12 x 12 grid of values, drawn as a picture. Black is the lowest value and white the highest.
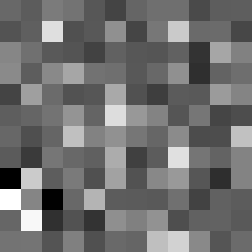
Neither half mirrors the other. No row or column stands out. In the bottom left lies a patch that is rougher than the rest. Values change most from cell to cell in the bottom left. The top middle is the calmest part.
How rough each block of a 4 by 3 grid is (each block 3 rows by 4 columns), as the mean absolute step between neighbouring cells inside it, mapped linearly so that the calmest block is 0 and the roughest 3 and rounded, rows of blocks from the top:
1 0 1 / 1 1 1 / 2 1 1 / 3 1 0
